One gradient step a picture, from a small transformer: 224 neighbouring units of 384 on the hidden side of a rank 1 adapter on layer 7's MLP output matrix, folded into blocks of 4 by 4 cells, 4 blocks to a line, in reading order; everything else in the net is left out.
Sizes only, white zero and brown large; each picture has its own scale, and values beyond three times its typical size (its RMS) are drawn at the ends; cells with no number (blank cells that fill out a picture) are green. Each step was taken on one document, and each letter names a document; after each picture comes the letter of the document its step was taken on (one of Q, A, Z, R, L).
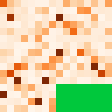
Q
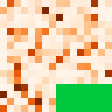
Q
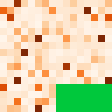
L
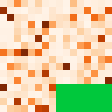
L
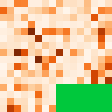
L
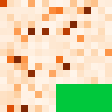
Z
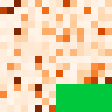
L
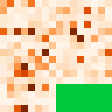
Z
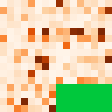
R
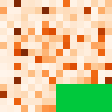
L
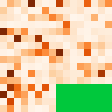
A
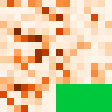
A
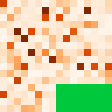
Q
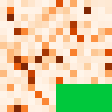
Z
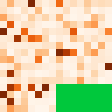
A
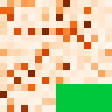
Z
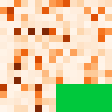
L
